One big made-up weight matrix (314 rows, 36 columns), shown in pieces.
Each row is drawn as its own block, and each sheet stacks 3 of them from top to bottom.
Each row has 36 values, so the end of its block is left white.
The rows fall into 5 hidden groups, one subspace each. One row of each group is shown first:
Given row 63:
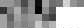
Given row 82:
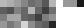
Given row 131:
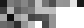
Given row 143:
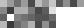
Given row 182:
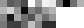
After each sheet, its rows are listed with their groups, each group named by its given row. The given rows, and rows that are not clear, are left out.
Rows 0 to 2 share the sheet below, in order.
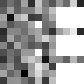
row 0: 131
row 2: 143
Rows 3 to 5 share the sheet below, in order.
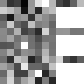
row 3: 182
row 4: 143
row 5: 82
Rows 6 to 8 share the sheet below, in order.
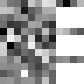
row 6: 182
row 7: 63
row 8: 143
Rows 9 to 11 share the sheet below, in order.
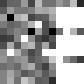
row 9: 131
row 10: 182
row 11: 82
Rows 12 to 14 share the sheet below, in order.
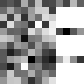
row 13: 182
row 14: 182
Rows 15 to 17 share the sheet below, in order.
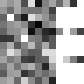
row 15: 131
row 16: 182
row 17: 82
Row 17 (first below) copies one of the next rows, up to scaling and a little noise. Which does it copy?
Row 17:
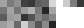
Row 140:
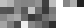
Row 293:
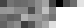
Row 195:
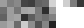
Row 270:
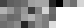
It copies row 195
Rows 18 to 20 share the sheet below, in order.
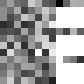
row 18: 82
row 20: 82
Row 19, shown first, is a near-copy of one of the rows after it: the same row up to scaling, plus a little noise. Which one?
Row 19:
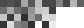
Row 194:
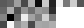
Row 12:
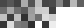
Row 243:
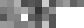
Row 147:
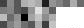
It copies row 12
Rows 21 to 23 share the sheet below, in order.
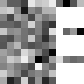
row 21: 182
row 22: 82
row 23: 182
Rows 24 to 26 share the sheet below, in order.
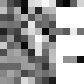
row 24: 182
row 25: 143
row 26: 82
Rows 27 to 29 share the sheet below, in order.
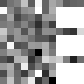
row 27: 63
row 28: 131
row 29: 82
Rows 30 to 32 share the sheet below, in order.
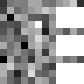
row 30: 131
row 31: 143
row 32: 63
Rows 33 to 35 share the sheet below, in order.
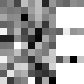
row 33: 143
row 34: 63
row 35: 143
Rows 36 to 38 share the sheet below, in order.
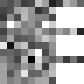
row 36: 182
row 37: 131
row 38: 131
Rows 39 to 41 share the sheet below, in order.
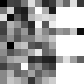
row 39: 143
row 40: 131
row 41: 182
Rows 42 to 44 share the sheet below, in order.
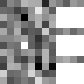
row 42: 143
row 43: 143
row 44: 63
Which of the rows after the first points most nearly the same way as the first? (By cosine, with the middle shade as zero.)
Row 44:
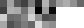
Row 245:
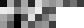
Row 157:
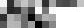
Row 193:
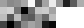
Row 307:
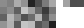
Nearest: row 245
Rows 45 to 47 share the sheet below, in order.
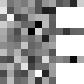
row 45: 131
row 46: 131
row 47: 82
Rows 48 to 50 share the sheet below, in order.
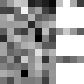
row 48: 182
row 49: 63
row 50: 143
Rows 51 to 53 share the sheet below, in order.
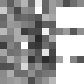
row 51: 63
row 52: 143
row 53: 182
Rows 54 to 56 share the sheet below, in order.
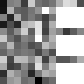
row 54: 131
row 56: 63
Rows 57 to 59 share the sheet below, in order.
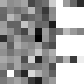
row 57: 82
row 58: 63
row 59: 131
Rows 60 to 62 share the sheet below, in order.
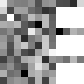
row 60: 131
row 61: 82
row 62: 143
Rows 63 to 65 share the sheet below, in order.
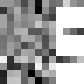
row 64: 82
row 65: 63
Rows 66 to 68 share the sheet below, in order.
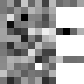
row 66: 143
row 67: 182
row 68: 182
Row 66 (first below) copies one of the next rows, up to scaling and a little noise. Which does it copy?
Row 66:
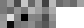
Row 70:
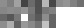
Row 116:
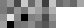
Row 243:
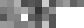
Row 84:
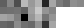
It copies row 116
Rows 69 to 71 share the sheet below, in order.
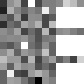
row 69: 131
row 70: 143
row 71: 131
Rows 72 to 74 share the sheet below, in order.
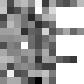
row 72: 63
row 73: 143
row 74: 131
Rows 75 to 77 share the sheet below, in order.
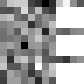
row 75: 182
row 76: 143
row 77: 63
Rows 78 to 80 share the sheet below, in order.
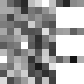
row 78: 182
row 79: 143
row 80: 143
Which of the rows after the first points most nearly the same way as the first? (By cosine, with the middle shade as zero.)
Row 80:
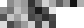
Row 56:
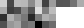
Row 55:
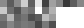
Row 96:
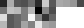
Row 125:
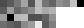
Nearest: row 56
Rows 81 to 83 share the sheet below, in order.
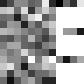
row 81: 82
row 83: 182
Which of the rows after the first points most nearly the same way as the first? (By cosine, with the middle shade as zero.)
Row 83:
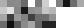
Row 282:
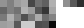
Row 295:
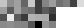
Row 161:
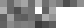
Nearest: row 161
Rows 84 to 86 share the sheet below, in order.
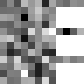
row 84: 143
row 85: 182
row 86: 143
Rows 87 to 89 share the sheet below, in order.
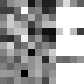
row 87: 182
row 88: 182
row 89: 143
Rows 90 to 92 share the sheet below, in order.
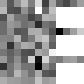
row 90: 63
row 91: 82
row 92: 63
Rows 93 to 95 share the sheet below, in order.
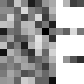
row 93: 82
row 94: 143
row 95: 82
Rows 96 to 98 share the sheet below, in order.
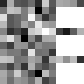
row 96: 63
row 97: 182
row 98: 82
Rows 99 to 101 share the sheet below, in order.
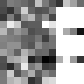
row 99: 182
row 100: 82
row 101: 182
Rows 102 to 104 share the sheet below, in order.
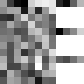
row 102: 182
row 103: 82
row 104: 63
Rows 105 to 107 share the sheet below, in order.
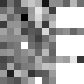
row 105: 143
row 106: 143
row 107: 131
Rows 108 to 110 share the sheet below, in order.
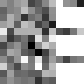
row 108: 82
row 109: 63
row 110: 63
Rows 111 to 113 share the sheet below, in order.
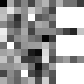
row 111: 63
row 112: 131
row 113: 143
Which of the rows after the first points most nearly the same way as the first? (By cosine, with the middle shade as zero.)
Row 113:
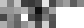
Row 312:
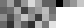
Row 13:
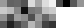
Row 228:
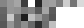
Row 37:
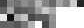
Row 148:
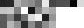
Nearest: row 148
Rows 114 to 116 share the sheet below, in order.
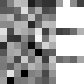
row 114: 182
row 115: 63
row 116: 143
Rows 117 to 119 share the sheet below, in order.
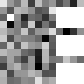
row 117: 143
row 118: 131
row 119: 63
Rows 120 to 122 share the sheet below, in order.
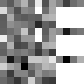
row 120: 63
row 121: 63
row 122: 182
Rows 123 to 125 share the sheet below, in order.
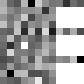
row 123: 131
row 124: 143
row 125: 131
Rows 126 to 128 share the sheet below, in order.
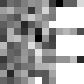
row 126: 82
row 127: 63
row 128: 131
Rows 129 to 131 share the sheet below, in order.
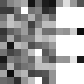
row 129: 182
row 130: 131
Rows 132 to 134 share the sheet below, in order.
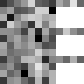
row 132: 143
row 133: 63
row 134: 143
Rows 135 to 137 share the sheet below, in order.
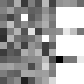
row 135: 143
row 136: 131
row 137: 82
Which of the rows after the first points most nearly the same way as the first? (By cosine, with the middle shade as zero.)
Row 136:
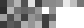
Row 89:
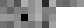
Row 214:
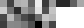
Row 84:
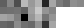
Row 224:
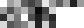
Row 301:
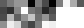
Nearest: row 84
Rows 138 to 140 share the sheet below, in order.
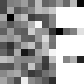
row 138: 131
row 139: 82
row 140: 82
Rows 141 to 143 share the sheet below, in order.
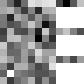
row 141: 182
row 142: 63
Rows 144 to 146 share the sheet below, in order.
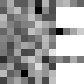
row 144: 63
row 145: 82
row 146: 143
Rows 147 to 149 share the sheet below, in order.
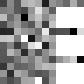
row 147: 143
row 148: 82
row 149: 131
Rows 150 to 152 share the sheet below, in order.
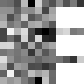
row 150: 131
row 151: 182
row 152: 131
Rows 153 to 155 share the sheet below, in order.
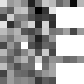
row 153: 143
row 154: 143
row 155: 63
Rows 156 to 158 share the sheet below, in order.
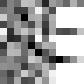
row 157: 63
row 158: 82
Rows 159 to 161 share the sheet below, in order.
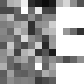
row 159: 182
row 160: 82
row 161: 63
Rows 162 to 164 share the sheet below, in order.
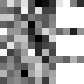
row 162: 182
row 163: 143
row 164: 143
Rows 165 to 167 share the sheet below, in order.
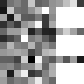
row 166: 182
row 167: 131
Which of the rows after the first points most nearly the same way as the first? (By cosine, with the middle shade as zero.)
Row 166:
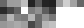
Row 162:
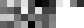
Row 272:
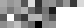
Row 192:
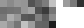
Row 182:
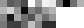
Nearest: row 162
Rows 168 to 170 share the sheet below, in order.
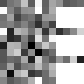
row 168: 63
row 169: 63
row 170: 131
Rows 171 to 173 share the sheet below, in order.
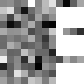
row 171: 182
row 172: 82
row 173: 63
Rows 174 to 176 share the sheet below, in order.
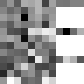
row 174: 143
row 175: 182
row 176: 182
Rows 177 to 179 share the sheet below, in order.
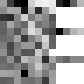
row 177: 182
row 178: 82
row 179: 143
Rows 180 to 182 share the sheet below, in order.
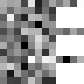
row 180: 131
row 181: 143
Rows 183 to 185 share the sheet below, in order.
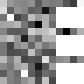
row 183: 131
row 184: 182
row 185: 143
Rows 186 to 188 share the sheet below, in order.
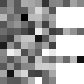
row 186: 143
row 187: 182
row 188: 131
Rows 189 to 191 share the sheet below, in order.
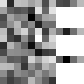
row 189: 63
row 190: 63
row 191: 182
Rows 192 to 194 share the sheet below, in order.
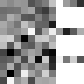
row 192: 82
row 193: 182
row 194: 143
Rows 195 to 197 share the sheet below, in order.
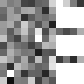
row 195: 82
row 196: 63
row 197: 143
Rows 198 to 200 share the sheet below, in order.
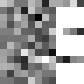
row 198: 82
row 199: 82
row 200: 182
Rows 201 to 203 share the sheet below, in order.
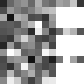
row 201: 131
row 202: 182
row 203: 182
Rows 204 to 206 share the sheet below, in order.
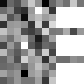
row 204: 143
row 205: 143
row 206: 143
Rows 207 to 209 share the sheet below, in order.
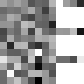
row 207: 82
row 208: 131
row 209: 131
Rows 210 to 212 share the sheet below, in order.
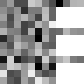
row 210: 82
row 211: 63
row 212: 63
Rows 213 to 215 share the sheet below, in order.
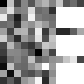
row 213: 63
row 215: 131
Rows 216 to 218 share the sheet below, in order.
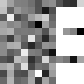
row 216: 131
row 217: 82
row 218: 82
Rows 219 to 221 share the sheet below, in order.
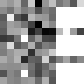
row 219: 131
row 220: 182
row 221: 143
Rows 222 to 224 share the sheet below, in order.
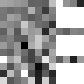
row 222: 82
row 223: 143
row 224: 143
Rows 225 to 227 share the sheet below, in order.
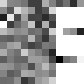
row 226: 82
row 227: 82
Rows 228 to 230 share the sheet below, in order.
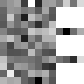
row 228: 131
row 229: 182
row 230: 131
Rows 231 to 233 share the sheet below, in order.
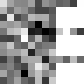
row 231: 131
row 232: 182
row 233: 143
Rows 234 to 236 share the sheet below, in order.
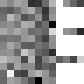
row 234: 82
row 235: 82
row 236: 131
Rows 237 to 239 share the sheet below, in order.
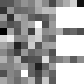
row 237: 131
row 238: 63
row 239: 143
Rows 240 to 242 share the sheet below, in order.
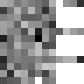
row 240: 82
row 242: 131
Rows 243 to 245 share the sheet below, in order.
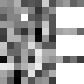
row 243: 143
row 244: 63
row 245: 63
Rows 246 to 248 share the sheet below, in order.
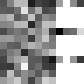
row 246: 182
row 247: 82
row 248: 182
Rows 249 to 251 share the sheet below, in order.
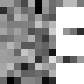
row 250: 82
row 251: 182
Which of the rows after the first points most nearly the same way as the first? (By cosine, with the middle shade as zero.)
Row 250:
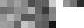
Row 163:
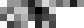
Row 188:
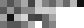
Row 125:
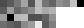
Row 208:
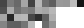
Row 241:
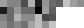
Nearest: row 163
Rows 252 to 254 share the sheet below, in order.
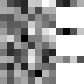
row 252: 182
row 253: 182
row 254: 82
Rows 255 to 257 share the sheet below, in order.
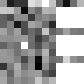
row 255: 182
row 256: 143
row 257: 63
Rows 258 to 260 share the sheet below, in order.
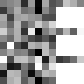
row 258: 63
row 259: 131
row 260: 63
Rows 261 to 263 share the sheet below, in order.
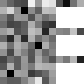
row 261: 182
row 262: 82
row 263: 131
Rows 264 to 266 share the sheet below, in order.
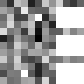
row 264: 82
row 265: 63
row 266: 143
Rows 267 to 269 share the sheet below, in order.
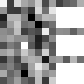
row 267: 63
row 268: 143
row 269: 143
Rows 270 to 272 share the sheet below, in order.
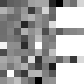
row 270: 82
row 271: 143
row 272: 131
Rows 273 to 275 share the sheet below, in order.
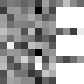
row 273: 63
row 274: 131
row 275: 63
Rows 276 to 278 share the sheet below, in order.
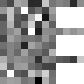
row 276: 82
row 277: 131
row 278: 131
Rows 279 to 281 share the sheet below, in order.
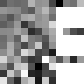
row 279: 82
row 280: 82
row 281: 143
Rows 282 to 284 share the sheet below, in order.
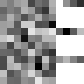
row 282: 82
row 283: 182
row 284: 63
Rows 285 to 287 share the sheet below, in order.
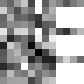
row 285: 63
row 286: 63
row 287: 182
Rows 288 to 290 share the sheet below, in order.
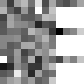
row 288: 63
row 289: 82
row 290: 63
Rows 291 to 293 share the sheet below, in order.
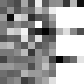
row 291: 131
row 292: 182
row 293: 82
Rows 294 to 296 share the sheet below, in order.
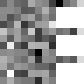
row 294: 82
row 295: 131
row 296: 131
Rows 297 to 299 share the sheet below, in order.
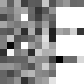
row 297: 143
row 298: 143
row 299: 82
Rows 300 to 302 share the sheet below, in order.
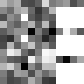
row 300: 143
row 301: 182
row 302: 182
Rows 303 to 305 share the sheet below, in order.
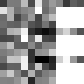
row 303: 63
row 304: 182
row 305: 182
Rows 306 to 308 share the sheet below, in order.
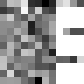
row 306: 182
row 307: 82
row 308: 131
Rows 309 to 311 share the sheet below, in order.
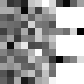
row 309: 182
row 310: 131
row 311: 82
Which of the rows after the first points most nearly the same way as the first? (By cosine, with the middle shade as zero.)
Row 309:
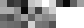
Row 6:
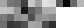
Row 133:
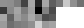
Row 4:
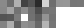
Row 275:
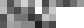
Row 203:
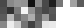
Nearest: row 6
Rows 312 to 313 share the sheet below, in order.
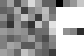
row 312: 82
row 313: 82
